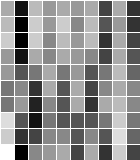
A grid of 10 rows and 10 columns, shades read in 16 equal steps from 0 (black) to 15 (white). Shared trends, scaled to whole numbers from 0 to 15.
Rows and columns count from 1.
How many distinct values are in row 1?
6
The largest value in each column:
15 9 12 10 12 10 11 10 13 8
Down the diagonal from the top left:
10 0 12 8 7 10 3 7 13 4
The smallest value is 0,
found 3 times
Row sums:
77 80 80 74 76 73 73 67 72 75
